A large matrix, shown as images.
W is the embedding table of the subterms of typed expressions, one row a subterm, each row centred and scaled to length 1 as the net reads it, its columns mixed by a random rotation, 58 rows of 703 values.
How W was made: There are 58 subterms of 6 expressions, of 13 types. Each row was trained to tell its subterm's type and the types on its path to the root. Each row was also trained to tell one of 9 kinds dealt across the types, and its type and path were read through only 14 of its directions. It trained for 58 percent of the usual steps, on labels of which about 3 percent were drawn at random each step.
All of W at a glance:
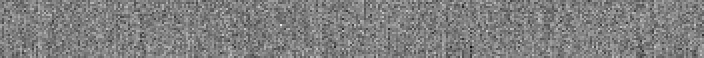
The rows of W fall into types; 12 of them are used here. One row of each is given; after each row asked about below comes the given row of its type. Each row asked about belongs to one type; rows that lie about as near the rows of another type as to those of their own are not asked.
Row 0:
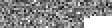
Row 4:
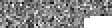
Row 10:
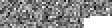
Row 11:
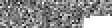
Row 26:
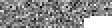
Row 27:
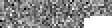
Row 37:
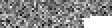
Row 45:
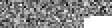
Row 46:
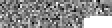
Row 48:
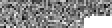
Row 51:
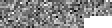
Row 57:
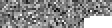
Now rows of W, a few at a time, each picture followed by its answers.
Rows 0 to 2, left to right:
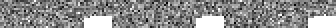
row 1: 10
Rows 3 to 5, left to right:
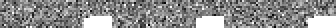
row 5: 10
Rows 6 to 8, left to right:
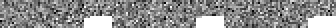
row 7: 4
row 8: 51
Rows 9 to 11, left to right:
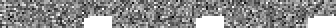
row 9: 10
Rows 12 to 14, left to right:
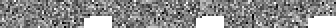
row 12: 57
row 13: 0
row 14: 11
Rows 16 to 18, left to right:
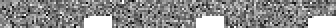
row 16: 48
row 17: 11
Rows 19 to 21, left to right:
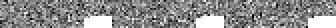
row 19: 45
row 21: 11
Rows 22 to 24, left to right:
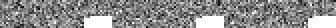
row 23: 27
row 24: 57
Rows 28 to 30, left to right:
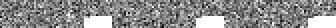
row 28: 45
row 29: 45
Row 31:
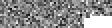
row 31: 10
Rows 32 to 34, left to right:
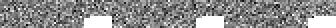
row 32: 57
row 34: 11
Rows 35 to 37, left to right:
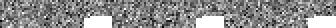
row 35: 27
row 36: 45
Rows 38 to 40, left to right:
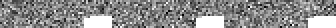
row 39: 4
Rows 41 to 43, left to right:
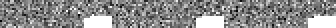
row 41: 27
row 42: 57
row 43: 11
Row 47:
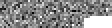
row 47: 48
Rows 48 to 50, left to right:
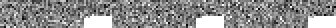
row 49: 48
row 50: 48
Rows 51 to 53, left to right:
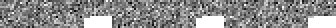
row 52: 45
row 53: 4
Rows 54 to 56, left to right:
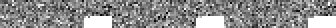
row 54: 48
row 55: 4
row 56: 51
